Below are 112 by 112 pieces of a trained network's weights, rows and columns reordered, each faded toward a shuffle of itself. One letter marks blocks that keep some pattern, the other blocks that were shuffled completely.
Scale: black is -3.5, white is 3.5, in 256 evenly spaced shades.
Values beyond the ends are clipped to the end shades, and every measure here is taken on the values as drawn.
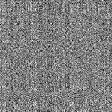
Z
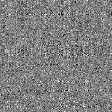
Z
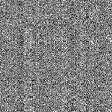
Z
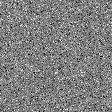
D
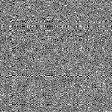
Z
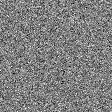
D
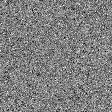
D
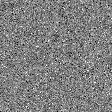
D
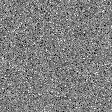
D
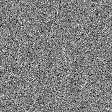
D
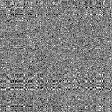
Z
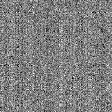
Z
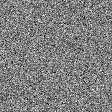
D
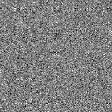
Z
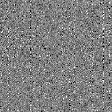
Z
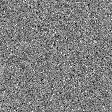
D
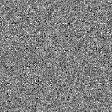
Z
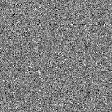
Z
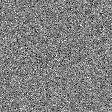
D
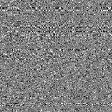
Z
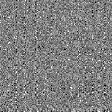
Z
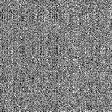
Z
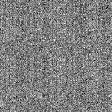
Z
